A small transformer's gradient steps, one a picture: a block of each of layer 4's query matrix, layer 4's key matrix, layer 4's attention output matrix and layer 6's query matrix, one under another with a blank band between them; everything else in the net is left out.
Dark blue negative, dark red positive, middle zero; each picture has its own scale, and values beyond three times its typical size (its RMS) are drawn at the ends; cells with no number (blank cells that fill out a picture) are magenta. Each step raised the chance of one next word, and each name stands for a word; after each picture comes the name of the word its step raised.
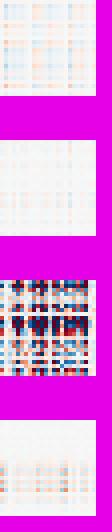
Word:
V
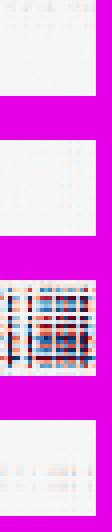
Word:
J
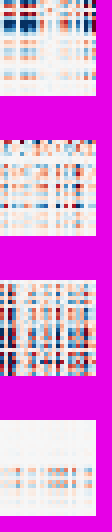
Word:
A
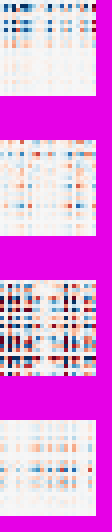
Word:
J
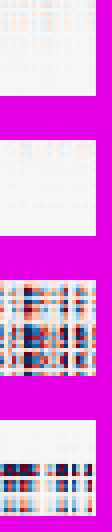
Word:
A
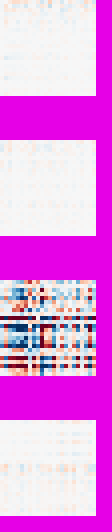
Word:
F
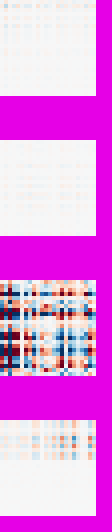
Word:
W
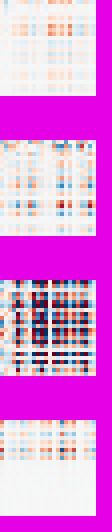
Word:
V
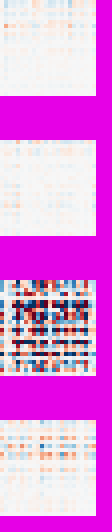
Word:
V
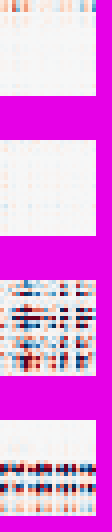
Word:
F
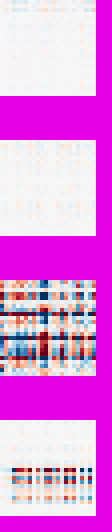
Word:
W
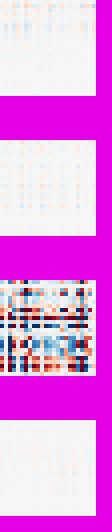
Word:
F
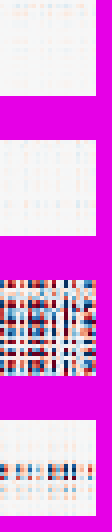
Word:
V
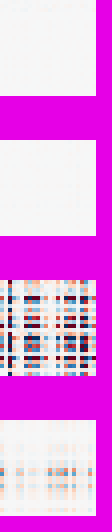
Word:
J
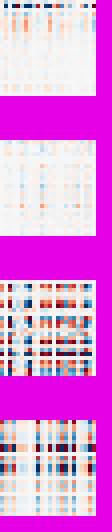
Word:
V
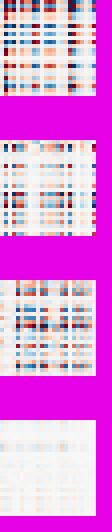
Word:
F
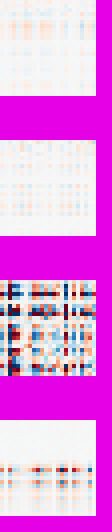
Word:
W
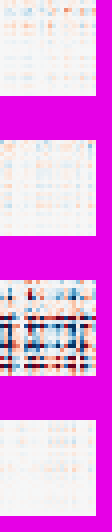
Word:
F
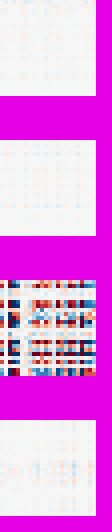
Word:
V
